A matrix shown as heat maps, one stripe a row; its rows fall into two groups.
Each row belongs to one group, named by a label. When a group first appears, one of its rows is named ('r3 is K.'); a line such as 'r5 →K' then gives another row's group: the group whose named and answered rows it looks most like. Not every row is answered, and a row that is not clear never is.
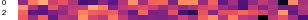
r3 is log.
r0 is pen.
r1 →log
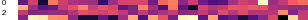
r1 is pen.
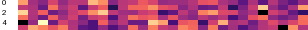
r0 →log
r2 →log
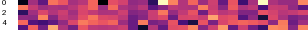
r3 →log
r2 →log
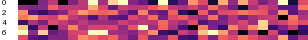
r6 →log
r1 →log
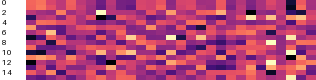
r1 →pen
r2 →log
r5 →pen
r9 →pen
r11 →pen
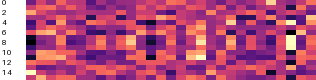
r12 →pen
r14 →log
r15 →pen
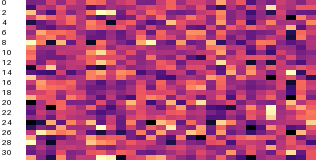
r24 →log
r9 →log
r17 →pen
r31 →log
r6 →pen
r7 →pen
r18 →pen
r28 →log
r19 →pen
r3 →pen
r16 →pen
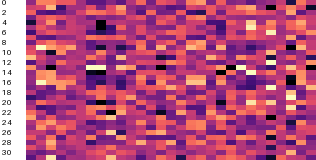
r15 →pen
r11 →log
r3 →pen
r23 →log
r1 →log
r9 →pen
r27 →log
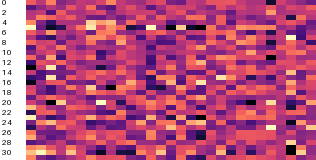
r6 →log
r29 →pen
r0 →log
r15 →log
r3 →pen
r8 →log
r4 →log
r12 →pen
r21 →pen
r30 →pen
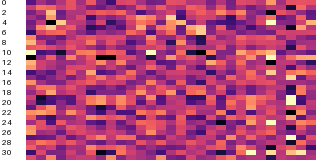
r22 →pen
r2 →log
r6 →pen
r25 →pen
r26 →pen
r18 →pen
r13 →pen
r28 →pen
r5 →pen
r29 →log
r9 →pen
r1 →pen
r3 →pen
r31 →log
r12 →log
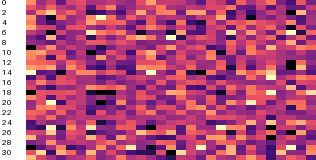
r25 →log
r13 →pen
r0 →pen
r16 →pen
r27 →log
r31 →log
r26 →pen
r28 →log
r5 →pen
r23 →log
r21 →pen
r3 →log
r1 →log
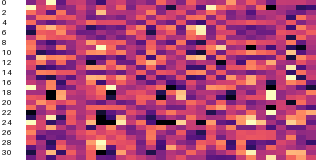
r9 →log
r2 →log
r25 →log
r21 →log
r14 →pen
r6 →pen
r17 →log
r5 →pen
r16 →log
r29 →log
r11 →pen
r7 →pen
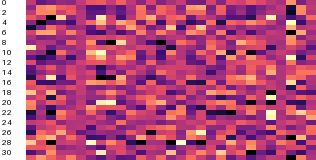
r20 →log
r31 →pen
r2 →pen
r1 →pen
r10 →log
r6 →pen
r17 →pen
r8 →log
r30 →log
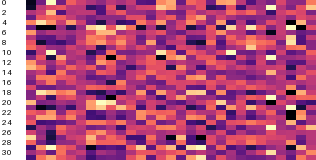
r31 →pen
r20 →log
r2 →log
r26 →log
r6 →log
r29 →pen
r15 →pen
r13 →pen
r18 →pen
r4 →pen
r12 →log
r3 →pen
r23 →pen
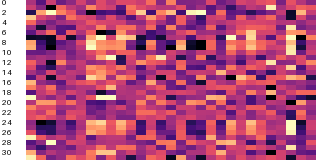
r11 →log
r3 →pen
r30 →log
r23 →pen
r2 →pen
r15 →log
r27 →log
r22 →pen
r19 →log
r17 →log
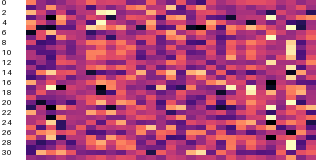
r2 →log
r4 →log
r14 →pen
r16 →log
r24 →log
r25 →pen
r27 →log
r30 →pen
